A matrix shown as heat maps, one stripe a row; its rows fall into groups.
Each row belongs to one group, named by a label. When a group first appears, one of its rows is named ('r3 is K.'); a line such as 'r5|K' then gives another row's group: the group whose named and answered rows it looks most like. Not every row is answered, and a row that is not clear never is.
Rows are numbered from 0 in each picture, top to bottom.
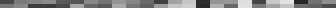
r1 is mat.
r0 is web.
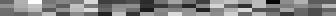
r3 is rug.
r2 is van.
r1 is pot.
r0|van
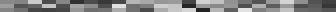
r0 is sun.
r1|rug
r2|mat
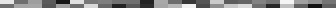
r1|van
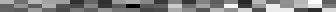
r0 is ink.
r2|web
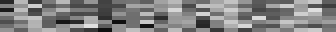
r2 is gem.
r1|sun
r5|web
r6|van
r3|ink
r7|ink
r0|gem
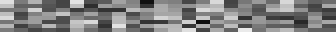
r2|sun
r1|mat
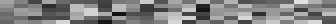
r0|ink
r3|van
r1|mat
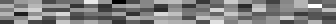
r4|sun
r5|gem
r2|pot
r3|rug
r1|ink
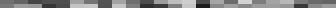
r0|mat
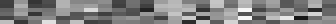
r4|web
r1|gem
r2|van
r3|ink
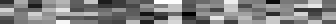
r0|gem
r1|ink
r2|rug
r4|web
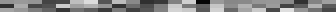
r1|gem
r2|mat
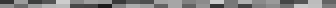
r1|ink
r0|gem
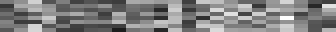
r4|web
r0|sun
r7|web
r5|rug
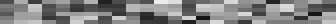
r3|van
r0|gem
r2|sun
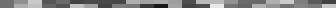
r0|sun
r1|pot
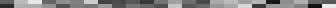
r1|web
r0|van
